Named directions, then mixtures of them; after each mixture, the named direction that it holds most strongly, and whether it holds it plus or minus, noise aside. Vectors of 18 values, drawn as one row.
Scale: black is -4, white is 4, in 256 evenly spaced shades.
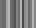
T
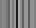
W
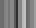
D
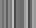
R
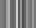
T, plus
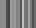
T, minus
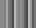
R, minus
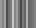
R, plus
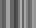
T, plus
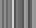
R, plus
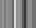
D, minus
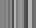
R, minus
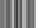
D, plus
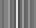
W, minus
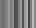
T, plus
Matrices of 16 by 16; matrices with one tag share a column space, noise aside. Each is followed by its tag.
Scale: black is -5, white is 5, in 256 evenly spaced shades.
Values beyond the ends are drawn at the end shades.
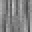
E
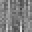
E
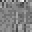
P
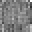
P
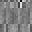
P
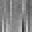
E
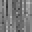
E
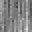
E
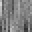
E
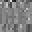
P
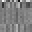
P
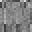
P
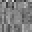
P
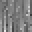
E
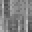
E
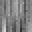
E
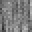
E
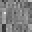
P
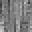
E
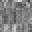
P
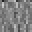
P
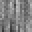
E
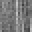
E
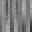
E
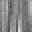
E
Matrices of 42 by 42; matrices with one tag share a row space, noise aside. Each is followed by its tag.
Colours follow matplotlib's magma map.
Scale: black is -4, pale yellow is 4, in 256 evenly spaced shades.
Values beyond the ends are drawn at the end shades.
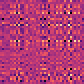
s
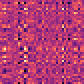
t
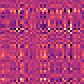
s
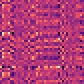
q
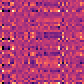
q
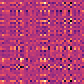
s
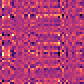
q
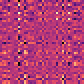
t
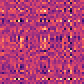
s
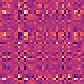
t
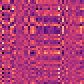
q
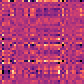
q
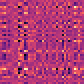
t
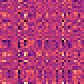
t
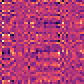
q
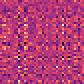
t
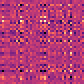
s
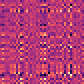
s
